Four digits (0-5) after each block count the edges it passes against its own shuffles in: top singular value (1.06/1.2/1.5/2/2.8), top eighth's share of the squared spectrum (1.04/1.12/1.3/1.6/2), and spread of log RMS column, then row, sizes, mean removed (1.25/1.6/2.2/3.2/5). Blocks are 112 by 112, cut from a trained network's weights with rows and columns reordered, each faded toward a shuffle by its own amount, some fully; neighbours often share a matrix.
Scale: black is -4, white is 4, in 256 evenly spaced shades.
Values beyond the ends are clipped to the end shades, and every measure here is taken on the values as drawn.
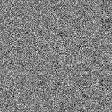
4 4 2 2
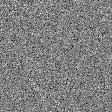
0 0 0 0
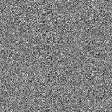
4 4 2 2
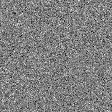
2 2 0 0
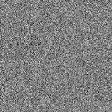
3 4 2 2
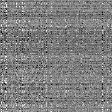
4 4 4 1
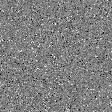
0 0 0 0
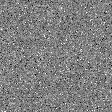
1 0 0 0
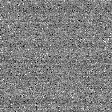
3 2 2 0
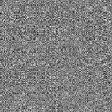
4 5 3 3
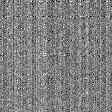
4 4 1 3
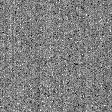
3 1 0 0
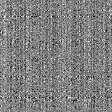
4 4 1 3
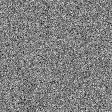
0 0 0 0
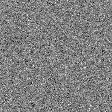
2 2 0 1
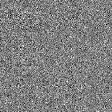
3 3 2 2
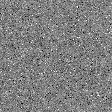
0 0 0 0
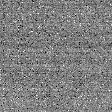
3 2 2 0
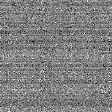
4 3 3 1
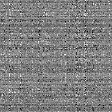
4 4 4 2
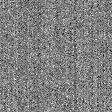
3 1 0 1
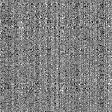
4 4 1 3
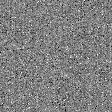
1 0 0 0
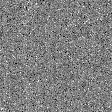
1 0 0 0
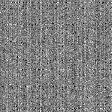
4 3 1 3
